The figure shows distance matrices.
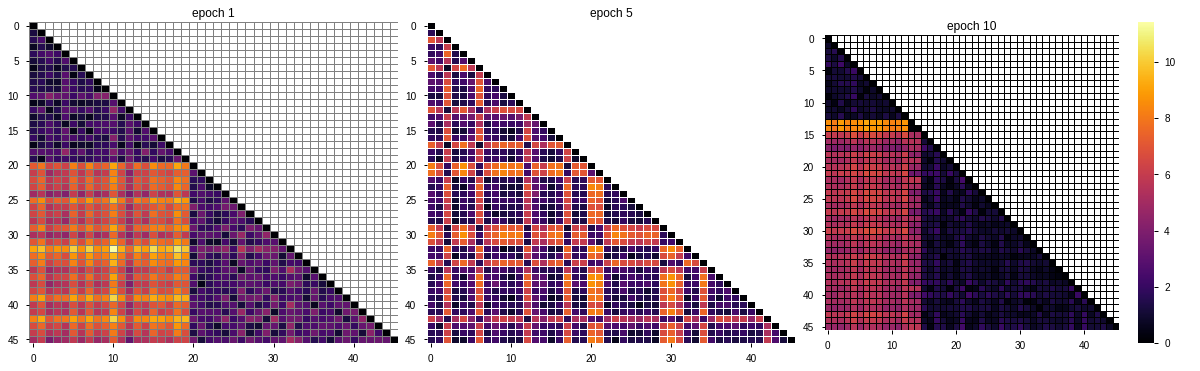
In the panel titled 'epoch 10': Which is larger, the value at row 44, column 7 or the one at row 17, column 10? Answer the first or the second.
the first
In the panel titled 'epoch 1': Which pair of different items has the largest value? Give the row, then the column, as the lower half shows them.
32, 10
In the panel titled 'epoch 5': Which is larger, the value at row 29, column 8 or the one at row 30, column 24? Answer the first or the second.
the second
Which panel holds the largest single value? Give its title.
epoch 1
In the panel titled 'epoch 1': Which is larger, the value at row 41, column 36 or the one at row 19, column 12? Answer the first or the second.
the second
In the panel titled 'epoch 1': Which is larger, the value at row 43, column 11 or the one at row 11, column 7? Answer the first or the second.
the first
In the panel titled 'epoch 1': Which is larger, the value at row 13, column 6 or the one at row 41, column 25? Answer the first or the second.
the second
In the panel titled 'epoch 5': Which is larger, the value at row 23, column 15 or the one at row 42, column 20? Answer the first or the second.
the second
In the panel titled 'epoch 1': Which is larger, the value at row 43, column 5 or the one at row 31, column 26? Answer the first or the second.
the first
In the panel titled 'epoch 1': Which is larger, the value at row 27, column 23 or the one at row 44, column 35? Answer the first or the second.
the second
